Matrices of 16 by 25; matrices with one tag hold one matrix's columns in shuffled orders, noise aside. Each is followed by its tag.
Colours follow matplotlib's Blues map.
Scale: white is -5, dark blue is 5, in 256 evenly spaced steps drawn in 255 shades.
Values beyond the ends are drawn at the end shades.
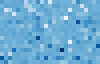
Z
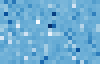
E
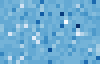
E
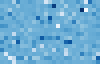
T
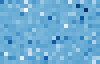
T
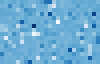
E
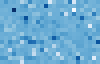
T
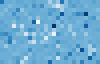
E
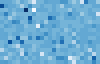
T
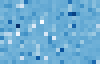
E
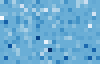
Z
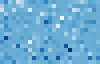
Z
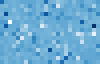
E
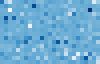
T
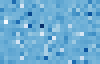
E
